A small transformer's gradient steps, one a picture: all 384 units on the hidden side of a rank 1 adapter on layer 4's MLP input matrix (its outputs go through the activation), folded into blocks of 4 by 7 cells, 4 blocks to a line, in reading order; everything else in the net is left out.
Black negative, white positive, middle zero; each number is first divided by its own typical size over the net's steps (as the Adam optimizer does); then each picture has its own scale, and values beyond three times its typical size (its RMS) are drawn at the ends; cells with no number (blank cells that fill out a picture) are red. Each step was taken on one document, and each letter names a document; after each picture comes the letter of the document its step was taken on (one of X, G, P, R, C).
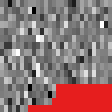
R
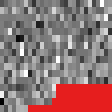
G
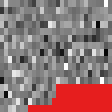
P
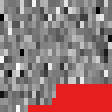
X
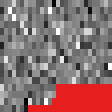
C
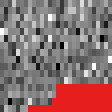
R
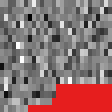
C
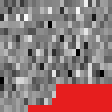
C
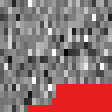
C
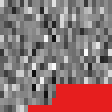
G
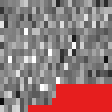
P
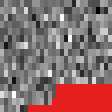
G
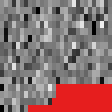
C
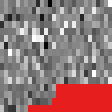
R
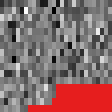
X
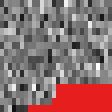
G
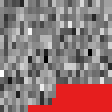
R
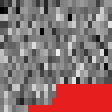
X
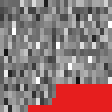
X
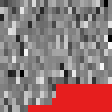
X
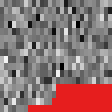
X
